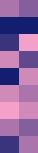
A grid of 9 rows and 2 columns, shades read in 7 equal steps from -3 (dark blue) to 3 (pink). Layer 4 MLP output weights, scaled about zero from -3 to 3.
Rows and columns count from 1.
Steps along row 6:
down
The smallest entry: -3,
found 3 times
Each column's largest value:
3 3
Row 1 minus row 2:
4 3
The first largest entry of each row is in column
1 1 2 1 2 1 1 1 2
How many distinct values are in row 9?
2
